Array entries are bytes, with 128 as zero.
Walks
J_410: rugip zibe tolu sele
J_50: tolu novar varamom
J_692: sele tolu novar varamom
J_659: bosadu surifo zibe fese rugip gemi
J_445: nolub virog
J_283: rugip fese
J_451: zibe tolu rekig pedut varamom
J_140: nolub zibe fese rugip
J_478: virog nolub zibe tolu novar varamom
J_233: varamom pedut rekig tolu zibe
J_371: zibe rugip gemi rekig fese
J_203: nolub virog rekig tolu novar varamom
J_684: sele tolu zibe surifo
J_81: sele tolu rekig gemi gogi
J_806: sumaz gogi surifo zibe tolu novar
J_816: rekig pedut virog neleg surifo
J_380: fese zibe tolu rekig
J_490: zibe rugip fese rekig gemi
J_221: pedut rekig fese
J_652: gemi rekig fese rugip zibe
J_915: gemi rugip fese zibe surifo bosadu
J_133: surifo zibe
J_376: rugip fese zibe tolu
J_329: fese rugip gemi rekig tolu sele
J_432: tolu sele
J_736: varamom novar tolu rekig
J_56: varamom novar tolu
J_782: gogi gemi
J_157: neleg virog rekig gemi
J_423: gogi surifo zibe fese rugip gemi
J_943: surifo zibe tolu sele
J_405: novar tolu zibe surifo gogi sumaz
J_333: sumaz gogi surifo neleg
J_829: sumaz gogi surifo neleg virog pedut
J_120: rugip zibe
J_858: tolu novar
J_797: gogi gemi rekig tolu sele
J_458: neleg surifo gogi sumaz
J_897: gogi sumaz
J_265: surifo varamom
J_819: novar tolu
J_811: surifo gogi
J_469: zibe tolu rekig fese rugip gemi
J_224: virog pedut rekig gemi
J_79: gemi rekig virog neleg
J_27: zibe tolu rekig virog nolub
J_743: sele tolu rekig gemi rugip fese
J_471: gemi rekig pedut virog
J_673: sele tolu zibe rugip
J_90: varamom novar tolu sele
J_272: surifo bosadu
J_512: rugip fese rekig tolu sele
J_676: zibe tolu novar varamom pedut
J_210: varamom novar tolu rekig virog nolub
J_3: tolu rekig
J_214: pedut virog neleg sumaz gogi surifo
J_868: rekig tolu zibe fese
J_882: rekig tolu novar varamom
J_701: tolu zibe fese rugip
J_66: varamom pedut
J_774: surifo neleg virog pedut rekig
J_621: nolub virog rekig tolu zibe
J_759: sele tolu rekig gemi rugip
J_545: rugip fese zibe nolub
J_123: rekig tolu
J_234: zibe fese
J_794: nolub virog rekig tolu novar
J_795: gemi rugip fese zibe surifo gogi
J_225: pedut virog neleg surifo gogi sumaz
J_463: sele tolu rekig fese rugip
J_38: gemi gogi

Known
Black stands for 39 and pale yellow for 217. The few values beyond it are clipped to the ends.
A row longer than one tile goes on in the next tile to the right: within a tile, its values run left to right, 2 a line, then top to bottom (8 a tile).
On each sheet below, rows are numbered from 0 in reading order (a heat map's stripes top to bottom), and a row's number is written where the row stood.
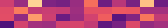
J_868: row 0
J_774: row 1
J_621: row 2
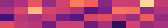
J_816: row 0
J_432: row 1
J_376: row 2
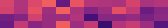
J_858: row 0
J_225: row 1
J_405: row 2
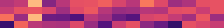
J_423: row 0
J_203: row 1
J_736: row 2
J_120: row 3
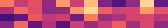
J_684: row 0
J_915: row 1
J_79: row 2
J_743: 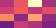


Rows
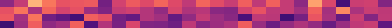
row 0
J_140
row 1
J_943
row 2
J_56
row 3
J_819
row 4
J_882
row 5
J_794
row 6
J_829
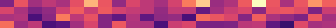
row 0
J_458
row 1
J_283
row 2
J_214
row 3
J_512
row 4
J_463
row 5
J_673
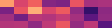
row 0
J_272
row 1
J_897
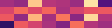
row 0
J_652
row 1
J_490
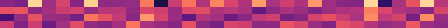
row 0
J_27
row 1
J_380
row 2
J_224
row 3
J_50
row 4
J_123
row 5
J_3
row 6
J_157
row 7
J_759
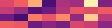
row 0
J_797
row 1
J_371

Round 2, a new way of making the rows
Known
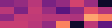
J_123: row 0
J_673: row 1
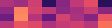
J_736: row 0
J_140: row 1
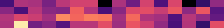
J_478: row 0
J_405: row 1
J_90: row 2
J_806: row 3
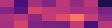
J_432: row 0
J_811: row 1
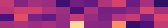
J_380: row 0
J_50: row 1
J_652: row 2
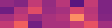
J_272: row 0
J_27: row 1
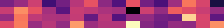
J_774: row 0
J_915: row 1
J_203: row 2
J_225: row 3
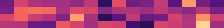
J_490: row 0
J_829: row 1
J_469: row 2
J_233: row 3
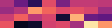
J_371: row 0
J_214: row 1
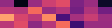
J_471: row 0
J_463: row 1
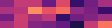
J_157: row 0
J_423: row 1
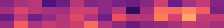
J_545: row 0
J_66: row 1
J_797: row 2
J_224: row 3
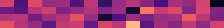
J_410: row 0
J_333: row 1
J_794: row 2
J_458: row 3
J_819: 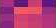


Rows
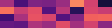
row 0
J_133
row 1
J_621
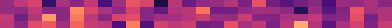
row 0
J_701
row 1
J_56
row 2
J_795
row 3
J_221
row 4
J_120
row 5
J_692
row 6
J_376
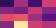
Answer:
J_676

